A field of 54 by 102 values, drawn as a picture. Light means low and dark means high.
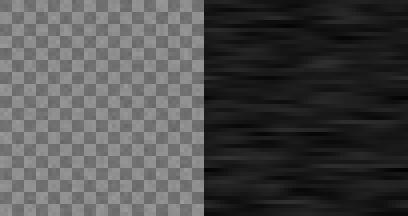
The table splits into one row of 2 panels. Panel 1,1: middling, checkered. Panel 1,2: very high, streaked across, faint in contrast.
